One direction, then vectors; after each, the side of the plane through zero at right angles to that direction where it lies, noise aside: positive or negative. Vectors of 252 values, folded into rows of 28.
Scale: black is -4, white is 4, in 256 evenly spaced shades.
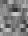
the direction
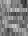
negative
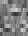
negative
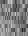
positive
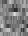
positive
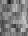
negative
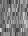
negative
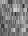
negative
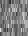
negative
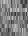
negative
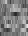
negative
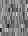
positive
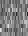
negative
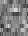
negative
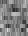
positive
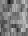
negative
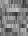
negative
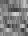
positive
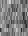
positive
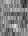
negative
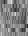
positive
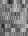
negative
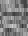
negative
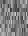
positive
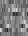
negative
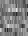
negative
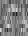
negative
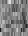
positive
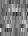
negative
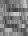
positive
